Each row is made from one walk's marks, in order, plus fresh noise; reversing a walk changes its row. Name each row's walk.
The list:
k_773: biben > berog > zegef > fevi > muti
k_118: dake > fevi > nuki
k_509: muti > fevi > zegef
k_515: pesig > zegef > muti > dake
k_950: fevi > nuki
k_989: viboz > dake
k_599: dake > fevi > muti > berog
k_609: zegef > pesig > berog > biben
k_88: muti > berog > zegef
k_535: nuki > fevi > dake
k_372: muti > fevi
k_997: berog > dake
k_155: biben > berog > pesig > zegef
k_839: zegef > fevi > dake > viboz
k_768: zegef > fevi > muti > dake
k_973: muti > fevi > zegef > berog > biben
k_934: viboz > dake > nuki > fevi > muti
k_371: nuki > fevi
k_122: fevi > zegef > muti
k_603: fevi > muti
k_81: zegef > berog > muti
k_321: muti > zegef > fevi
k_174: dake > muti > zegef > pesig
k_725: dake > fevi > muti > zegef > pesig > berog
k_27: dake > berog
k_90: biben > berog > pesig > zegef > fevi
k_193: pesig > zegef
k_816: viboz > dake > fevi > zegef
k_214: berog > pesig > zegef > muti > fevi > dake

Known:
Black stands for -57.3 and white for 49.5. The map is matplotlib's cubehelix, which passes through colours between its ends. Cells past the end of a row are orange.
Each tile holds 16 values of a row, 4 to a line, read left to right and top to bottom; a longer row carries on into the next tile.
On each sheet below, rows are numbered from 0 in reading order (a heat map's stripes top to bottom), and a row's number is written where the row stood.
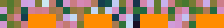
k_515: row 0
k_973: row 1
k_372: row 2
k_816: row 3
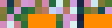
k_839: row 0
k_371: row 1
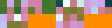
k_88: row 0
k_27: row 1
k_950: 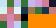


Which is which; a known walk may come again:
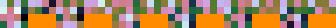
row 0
k_950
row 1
k_535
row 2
k_90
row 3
k_372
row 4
k_934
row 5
k_603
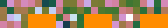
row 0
k_973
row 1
k_122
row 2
k_509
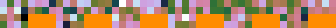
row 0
k_118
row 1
k_81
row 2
k_27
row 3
k_88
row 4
k_816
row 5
k_768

